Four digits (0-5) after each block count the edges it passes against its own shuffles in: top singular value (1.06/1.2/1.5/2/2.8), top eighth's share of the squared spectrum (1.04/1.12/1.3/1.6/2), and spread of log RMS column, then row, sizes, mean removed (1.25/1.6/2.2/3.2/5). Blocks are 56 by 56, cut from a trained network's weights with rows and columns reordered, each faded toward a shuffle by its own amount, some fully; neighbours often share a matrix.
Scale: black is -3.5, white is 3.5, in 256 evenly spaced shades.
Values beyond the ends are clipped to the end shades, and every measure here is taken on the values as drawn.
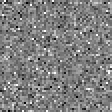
1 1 0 1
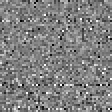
2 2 0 2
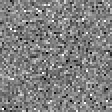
0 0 0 0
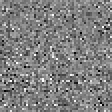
2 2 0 2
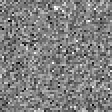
0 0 0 0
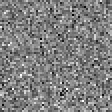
1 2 0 0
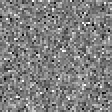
0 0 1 0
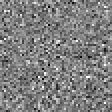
3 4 2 2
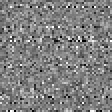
2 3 0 3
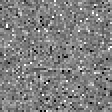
1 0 0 0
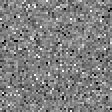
0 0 0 0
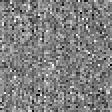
2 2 0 0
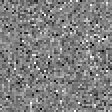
0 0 0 0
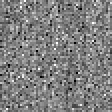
1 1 0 0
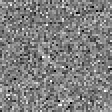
0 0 0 0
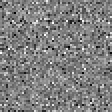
2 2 0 2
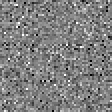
1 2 0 1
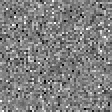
1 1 0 1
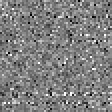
2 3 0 2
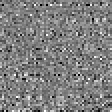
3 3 0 3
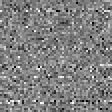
3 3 0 3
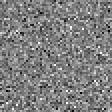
1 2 0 1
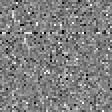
2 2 0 1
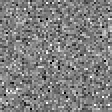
2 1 0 0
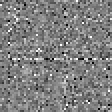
3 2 1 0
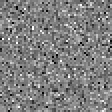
0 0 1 0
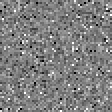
1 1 0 0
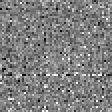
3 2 1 1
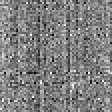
3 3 1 3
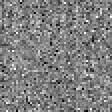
1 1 0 0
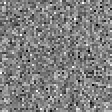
0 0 0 0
